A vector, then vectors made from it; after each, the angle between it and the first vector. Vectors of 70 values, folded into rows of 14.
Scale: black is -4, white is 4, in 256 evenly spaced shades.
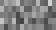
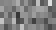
nearly parallel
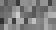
nearly opposite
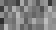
nearly opposite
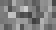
orthogonal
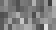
partly opposed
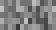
partly aligned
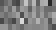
partly opposed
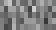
partly aligned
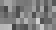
orthogonal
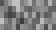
partly aligned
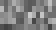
partly aligned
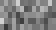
nearly parallel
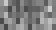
orthogonal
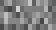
orthogonal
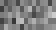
nearly opposite
